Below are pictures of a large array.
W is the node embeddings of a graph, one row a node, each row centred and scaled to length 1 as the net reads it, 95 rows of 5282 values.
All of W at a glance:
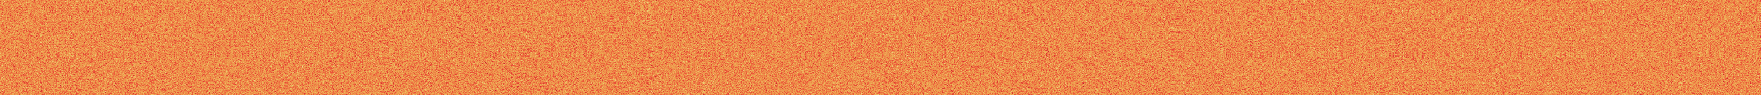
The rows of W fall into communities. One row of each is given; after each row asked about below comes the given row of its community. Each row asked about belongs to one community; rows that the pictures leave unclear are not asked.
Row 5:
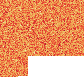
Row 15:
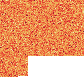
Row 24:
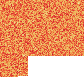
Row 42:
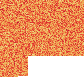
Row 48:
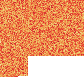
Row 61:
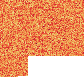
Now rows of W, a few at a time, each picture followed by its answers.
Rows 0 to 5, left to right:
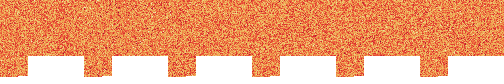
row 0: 15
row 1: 48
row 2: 61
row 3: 48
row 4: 24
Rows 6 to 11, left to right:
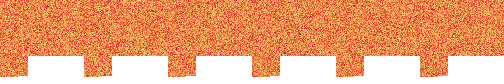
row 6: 24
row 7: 42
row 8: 24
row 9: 24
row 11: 61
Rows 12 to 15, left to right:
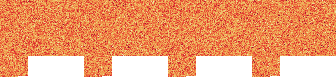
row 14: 42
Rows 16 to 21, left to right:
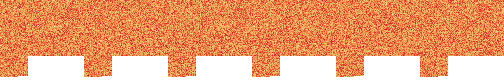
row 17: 24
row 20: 61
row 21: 15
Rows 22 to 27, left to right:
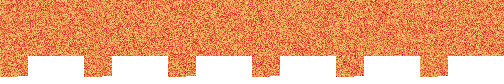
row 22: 24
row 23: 42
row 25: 15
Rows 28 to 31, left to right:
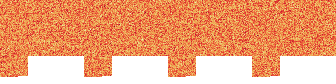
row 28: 48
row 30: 48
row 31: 42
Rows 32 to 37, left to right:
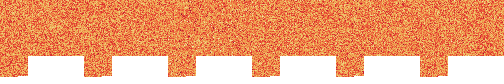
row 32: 15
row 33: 24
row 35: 42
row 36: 42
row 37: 15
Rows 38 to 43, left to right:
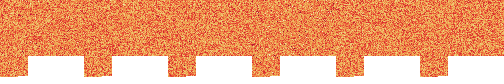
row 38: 61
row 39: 42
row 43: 48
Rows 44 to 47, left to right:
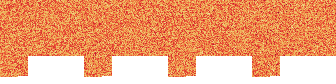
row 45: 42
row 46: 5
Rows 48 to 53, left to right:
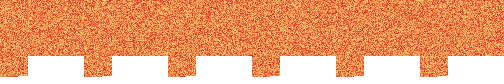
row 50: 48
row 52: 42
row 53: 42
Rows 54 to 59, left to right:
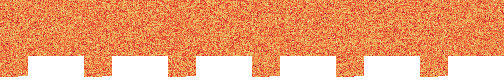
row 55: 42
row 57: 24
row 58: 48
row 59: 61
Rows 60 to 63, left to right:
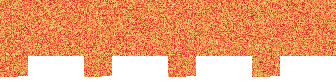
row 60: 15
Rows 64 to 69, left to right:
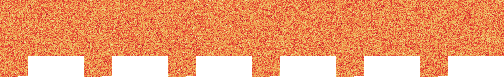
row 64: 48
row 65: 5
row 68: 24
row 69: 61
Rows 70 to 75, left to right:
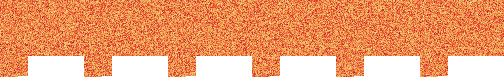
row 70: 42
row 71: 24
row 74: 5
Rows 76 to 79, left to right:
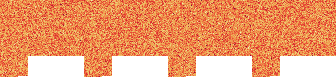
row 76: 5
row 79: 61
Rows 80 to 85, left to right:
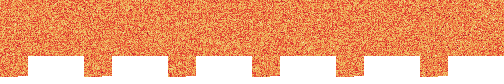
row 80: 15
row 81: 5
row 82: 48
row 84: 42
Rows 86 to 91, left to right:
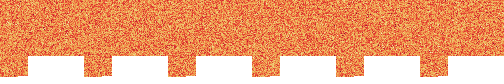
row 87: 24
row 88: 48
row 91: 48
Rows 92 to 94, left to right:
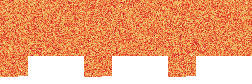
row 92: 48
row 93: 24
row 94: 24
